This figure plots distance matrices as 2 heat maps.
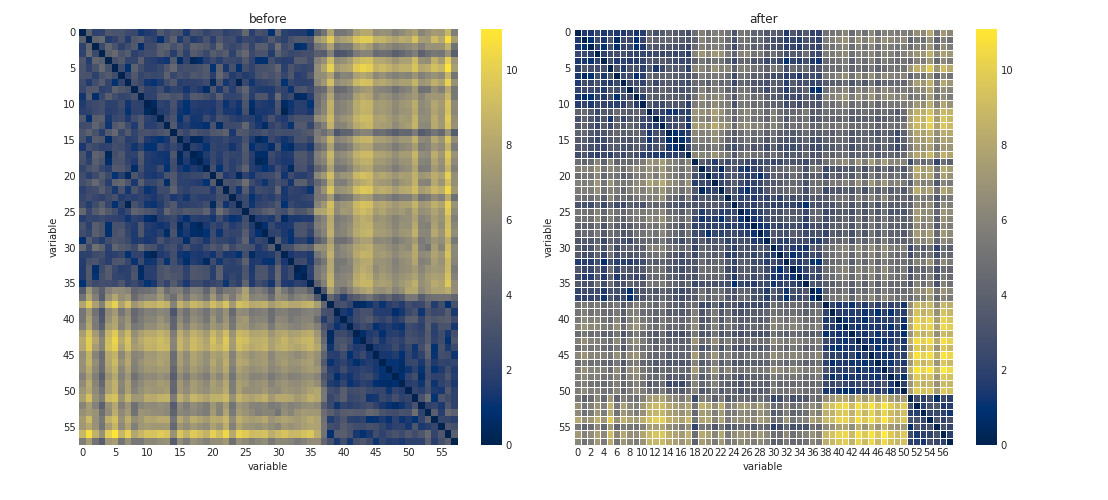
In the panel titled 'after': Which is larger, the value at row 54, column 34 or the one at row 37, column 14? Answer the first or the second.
the first
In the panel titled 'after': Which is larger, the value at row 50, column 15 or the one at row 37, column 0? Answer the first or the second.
the first
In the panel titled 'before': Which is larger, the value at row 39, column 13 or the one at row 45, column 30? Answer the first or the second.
the second
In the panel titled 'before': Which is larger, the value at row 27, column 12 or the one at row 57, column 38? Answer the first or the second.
the second
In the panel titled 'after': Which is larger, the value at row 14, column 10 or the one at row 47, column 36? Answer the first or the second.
the second
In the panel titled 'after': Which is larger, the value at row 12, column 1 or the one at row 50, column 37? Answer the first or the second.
the second
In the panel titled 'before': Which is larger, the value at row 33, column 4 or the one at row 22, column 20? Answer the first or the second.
the first
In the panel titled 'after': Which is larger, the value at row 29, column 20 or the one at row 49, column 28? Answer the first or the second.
the second
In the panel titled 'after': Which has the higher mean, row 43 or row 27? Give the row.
43
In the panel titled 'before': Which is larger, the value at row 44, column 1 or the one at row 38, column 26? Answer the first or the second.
the first
